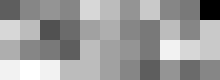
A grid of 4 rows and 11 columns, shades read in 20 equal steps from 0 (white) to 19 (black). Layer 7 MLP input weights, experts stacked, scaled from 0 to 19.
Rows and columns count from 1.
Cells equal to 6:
2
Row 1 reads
12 9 8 9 3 5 8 4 9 10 19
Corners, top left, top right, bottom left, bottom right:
12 19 1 9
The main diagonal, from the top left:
12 5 10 5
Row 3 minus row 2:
3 4 -3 1 -2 1 -1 0 -4 -6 0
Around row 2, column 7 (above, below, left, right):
8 8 6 10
